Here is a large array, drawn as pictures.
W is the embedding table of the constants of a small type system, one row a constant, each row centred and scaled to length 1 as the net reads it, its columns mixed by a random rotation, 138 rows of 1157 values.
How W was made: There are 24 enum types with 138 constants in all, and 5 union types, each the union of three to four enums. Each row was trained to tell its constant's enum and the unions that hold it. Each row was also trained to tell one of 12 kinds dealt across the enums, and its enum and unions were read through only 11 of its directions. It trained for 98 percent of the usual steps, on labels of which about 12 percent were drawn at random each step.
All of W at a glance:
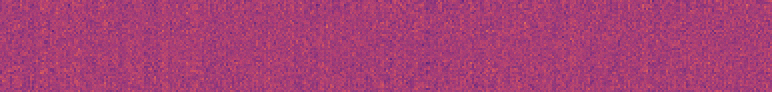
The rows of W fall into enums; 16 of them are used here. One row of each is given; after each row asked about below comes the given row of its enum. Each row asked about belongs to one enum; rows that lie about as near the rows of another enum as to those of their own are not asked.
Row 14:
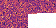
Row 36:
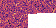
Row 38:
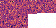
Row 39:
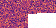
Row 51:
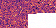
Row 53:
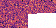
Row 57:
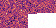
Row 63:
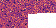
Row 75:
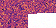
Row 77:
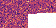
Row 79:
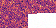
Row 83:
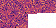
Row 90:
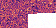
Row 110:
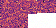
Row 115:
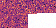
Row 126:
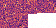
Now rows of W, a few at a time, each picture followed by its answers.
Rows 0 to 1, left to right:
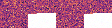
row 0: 14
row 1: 14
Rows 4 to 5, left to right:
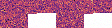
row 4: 115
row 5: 79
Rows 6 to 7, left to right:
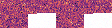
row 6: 90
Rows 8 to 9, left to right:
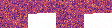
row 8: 77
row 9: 79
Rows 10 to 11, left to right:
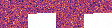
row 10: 51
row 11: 77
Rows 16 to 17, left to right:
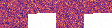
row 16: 79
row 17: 38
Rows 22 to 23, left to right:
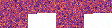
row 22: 39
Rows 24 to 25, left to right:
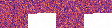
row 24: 83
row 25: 77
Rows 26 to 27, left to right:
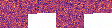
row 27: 75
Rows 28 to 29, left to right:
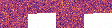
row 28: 38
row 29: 14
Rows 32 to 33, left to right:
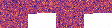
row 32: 39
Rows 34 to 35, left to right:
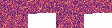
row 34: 77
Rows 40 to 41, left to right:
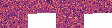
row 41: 38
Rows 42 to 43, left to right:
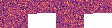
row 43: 77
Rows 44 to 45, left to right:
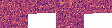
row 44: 51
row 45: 14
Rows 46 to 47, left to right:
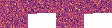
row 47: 36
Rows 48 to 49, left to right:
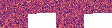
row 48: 36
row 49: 57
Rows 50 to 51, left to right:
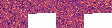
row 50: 57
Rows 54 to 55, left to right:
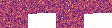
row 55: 38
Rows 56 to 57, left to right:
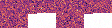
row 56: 39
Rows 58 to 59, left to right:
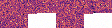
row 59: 38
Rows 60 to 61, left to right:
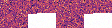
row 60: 110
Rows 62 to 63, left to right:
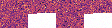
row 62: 75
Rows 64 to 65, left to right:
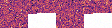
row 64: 110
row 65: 126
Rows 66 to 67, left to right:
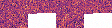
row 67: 110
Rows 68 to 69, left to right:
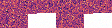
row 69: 90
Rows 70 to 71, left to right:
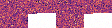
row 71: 63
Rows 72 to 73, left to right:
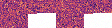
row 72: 90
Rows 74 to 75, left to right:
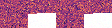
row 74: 51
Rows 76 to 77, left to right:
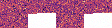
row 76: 36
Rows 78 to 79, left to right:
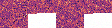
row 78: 36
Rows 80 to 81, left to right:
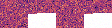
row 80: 57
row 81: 115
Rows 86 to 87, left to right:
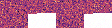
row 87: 90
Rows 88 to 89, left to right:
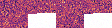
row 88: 39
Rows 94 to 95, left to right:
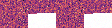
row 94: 126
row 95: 126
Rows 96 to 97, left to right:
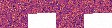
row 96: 36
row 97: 14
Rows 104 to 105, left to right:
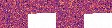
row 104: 90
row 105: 14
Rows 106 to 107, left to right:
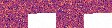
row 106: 90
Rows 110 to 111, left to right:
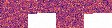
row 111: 63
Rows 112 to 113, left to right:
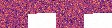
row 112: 115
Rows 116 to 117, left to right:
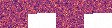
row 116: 39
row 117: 110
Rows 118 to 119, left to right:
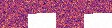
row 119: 39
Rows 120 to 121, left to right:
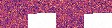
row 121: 110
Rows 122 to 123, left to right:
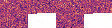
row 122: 110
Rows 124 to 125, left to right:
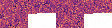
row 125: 77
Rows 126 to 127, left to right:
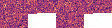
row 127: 51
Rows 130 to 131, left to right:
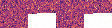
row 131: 38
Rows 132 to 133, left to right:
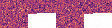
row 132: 126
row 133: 36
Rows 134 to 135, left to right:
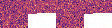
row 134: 83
